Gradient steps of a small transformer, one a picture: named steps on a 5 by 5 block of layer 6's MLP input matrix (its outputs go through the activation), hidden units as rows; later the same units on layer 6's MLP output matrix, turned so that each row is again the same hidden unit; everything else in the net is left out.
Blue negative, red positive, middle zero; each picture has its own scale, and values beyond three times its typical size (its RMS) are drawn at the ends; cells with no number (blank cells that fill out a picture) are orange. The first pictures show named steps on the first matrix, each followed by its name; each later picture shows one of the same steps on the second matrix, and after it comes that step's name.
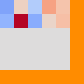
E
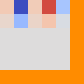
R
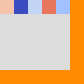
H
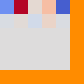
R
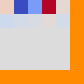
R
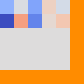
E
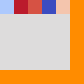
H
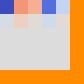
R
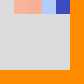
H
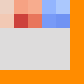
E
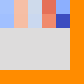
E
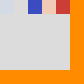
H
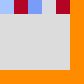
H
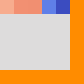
H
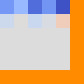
R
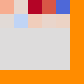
R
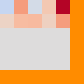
R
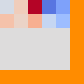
R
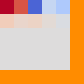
R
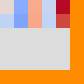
E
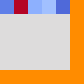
H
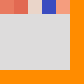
H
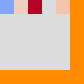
H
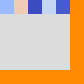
H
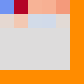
R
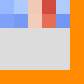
E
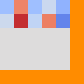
E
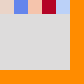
H
